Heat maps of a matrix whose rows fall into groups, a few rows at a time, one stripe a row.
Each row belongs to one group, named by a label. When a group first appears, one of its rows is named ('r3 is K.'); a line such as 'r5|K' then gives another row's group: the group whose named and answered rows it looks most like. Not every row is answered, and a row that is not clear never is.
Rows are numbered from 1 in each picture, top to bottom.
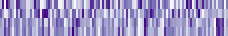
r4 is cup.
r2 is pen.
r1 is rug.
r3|cup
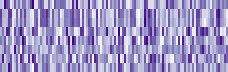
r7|rug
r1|cup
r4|rug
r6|cup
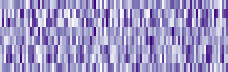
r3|rug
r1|cup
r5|pen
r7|rug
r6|rug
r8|cup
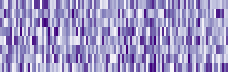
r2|cup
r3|pen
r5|rug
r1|pen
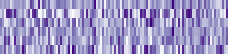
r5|cup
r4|cup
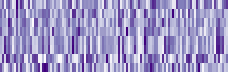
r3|pen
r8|pen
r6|cup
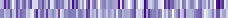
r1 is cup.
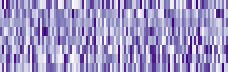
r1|rug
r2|cup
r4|pen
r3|cup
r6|rug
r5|cup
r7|rug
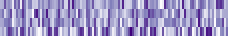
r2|pen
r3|cup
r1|cup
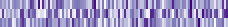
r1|cup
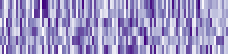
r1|pen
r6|rug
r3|rug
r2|pen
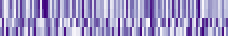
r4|rug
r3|rug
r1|pen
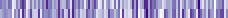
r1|pen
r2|cup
